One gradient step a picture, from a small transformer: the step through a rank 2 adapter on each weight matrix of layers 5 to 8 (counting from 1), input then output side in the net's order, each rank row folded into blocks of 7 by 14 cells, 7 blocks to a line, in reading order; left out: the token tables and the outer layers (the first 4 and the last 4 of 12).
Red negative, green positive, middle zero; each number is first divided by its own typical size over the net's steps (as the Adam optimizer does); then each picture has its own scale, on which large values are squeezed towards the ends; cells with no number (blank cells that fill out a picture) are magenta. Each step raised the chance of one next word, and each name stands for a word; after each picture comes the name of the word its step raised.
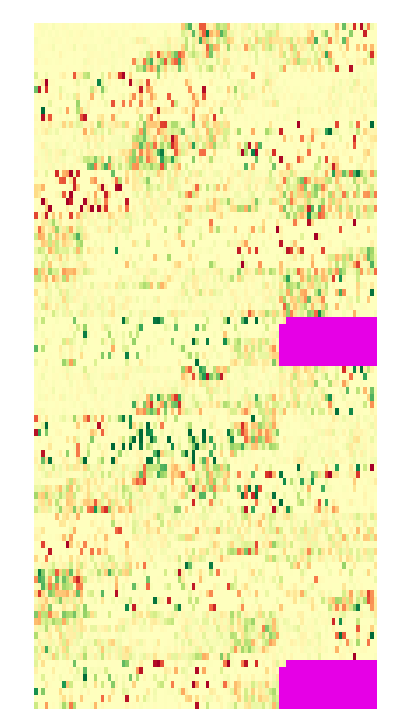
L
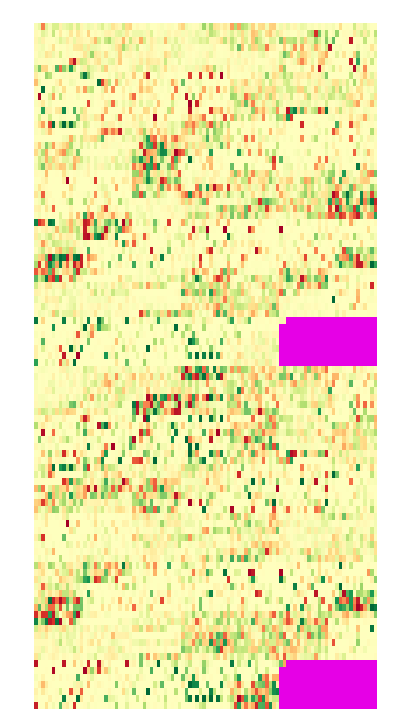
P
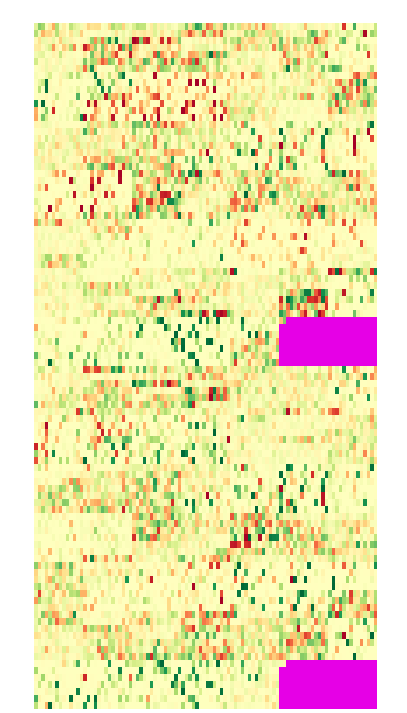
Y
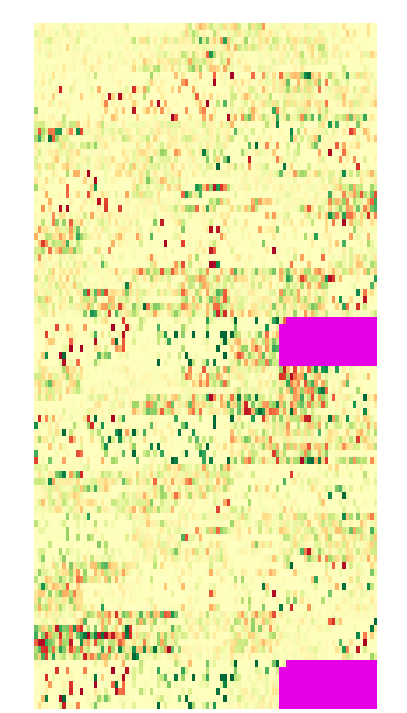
P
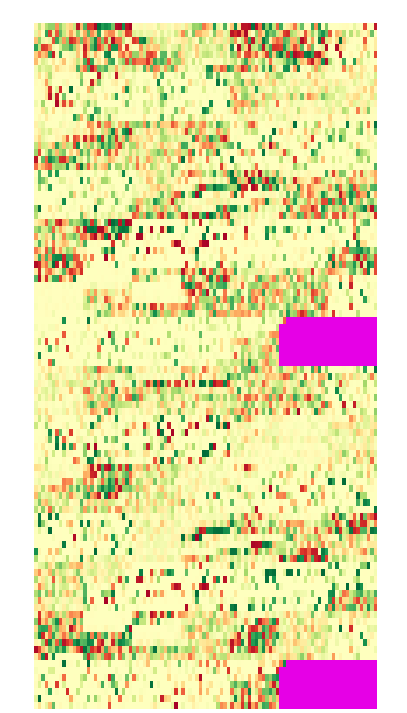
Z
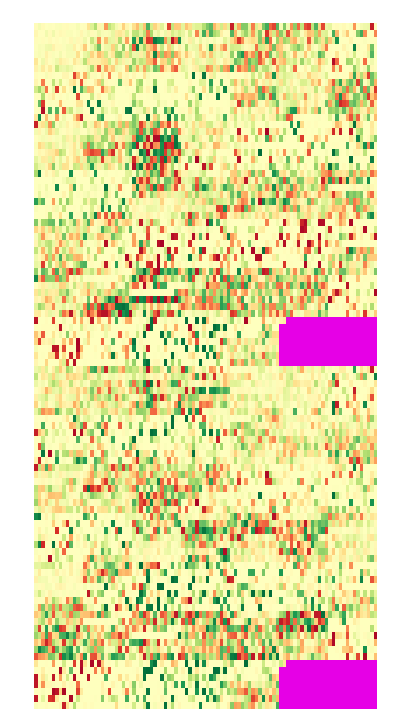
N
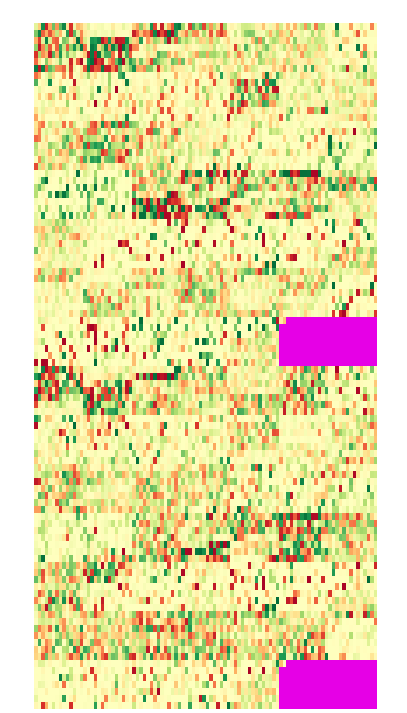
N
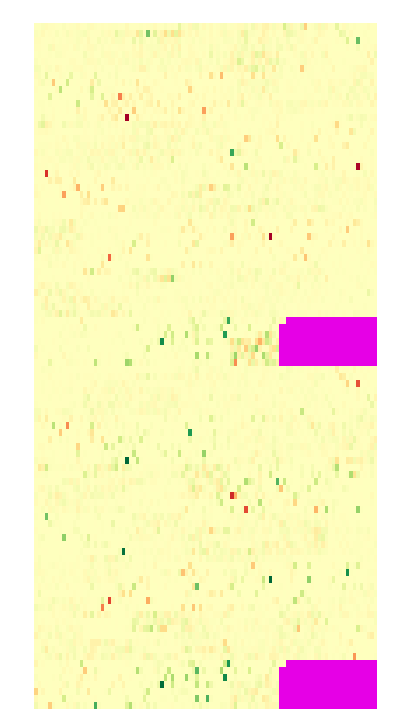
Y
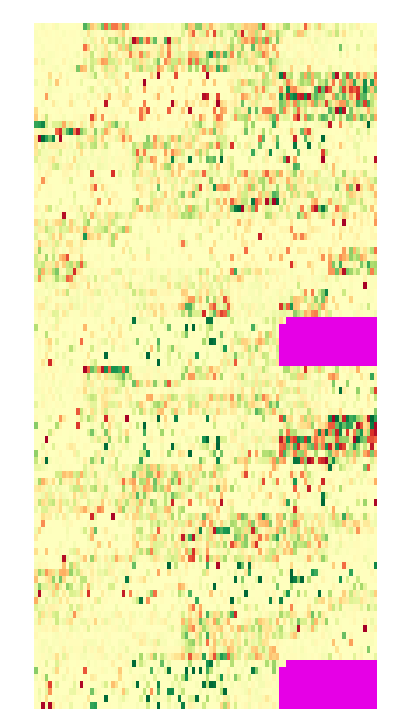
Y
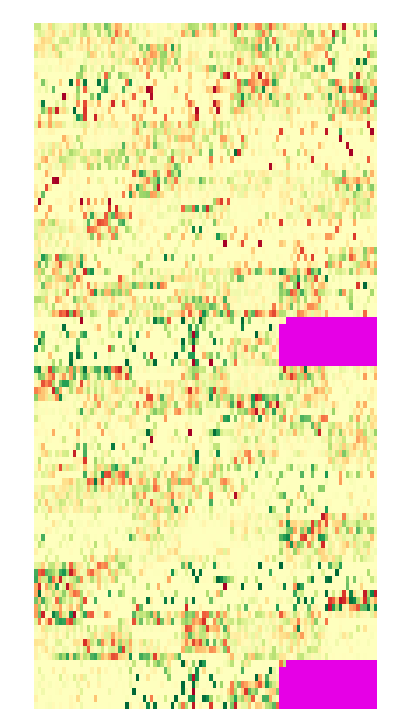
Y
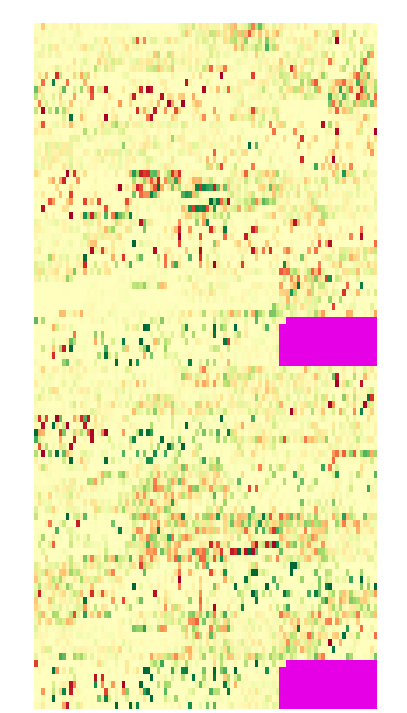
Y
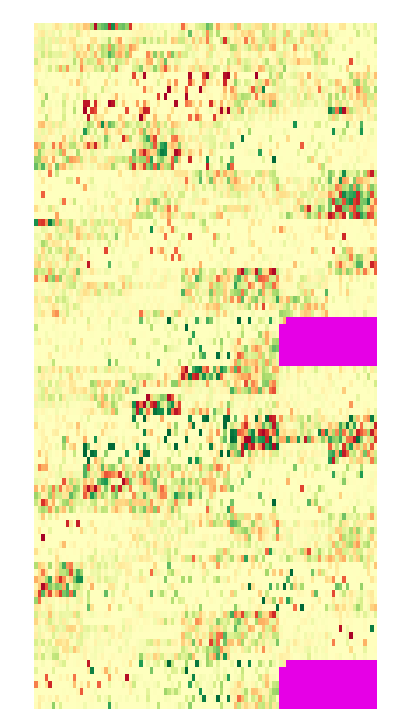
P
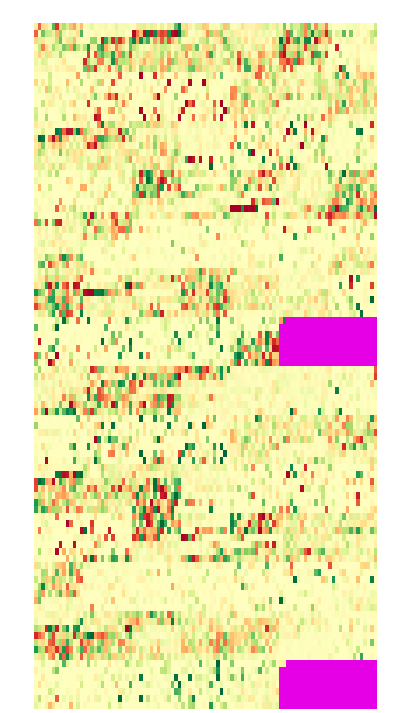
P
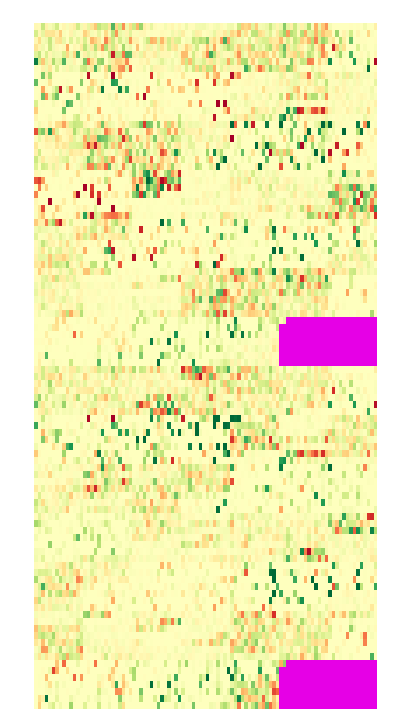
P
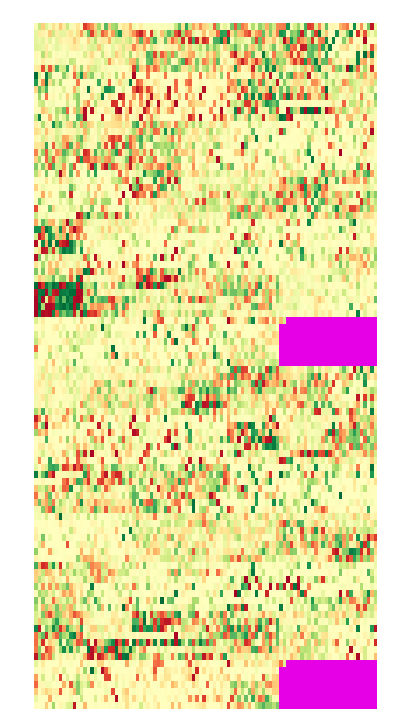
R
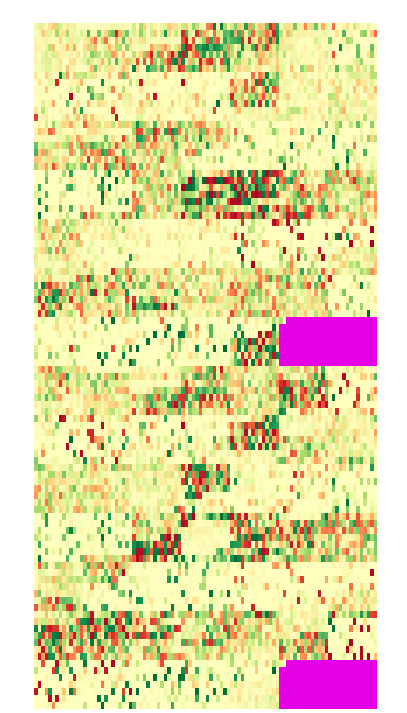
N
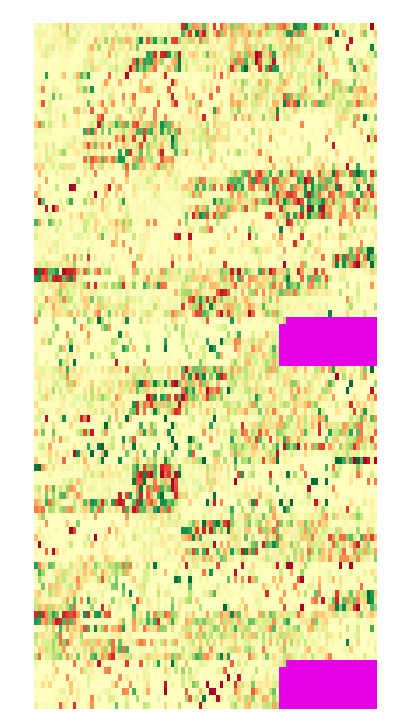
L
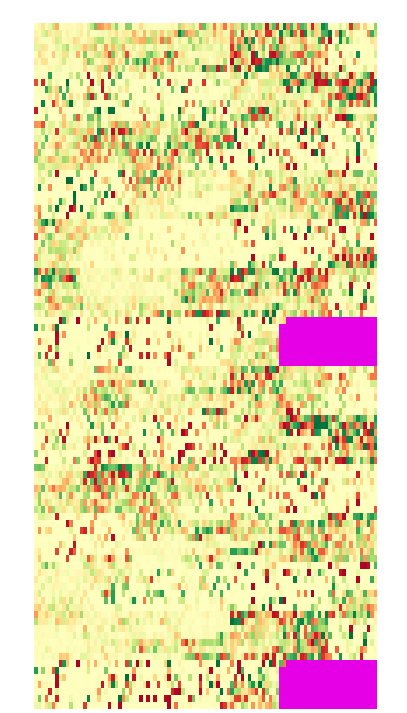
R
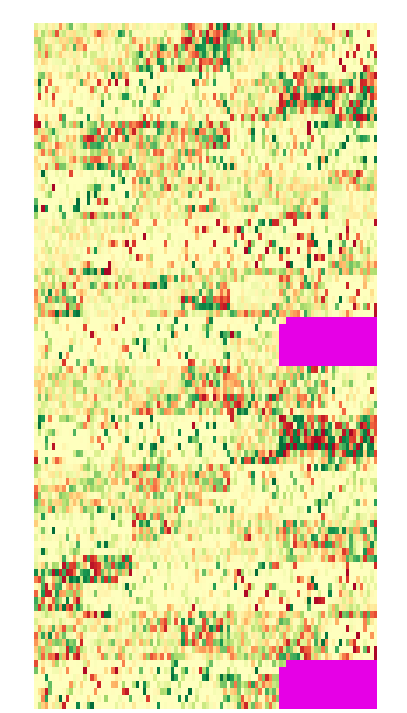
N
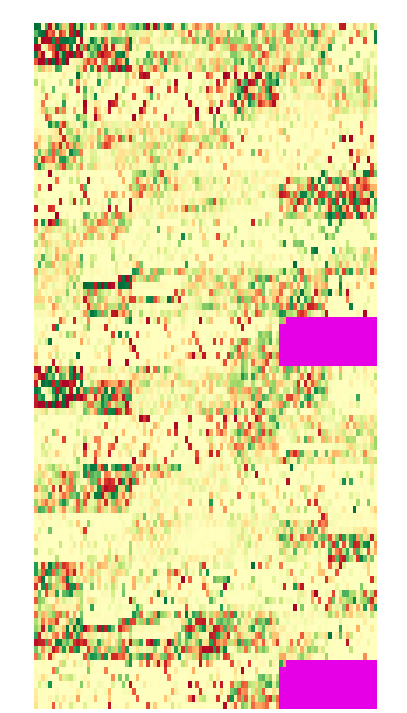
R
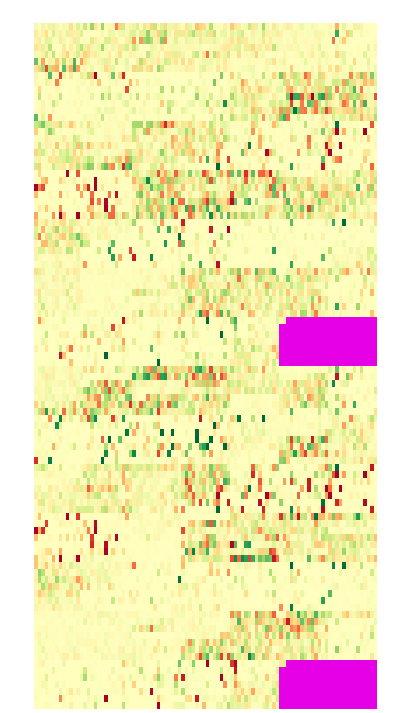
L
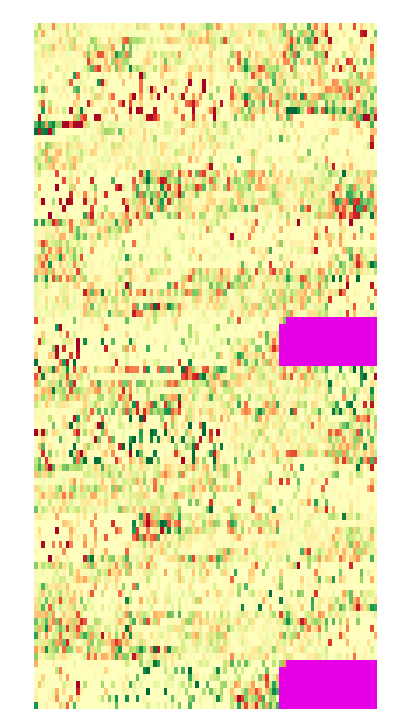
P
